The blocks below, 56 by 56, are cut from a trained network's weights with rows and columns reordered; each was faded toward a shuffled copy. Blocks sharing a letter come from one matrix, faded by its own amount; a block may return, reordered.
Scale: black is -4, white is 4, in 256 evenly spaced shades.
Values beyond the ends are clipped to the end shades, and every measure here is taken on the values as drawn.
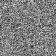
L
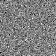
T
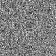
L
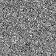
T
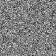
L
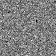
T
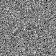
T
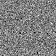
T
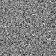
L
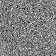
T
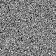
T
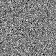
T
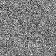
L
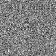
L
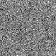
L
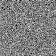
T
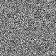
L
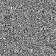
L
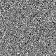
T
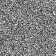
T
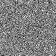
T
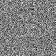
L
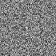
L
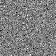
T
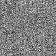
L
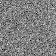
T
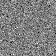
T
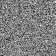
T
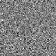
L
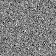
T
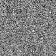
L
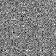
L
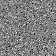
T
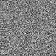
L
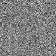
L
